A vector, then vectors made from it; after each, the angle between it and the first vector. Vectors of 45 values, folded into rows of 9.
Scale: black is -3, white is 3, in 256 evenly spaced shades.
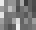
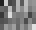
partly opposed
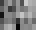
nearly opposite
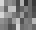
nearly parallel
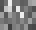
orthogonal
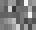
orthogonal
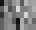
nearly opposite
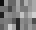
nearly opposite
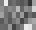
orthogonal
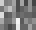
nearly parallel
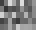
orthogonal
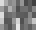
nearly parallel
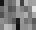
nearly opposite
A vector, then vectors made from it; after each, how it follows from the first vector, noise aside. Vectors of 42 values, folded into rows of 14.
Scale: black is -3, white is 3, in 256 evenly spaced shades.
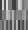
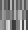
reversed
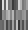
copied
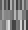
reversed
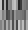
negated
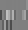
partly zeroed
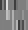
partly zeroed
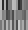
negated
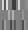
partly zeroed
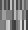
reversed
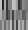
negated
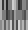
negated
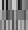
negated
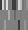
partly zeroed
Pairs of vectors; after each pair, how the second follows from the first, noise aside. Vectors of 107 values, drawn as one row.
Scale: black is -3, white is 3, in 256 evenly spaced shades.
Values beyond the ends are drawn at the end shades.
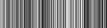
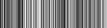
reversed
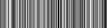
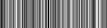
reversed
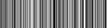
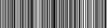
sign-scrambled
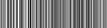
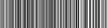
reversed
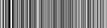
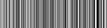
reversed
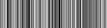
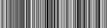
reversed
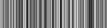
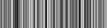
reversed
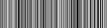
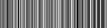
sign-scrambled
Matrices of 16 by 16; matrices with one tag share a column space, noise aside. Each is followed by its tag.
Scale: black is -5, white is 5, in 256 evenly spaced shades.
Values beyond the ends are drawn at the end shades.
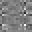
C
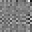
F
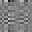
F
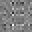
C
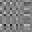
C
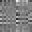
F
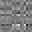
C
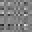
C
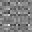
C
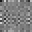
F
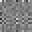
F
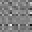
C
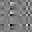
C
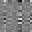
F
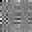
F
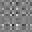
C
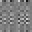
F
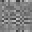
F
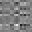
C
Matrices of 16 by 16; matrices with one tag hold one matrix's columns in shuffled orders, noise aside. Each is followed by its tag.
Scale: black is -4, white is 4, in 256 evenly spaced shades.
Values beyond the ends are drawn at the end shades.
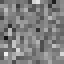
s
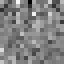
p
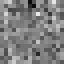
p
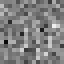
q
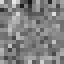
p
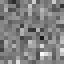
s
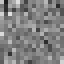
p
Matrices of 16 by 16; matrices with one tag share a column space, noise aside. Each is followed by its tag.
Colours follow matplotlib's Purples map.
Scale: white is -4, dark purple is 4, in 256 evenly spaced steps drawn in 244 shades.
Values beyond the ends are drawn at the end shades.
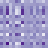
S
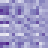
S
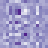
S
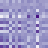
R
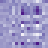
S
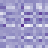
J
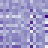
R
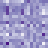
S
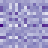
J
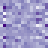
J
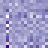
R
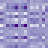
J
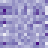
S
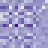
J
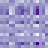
S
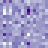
S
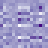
J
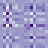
J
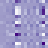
S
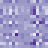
S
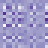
J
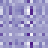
S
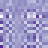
R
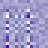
R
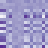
R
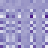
R
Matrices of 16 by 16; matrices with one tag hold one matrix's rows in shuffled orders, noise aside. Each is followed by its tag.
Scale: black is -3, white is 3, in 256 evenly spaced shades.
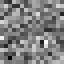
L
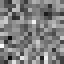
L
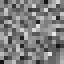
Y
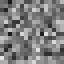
L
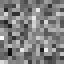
L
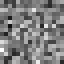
L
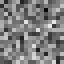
Y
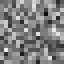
Y
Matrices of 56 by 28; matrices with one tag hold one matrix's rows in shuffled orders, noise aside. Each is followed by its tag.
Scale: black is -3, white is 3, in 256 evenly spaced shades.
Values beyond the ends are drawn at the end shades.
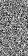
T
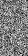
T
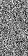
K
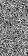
T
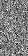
K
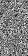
T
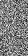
K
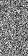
K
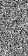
T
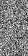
K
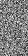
K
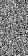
K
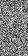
T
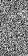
T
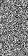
K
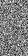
T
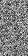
T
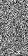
K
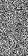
K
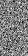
T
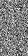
K
